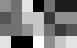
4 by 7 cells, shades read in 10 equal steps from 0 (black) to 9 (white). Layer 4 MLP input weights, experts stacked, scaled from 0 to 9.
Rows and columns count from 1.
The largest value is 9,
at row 4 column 4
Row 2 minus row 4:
-5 4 7 -2 -3 -2 -3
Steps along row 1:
down up down up down same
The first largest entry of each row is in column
3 3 4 4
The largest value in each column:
8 4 8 9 5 7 8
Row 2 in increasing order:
2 3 4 5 5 7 7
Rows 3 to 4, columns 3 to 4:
5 7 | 0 9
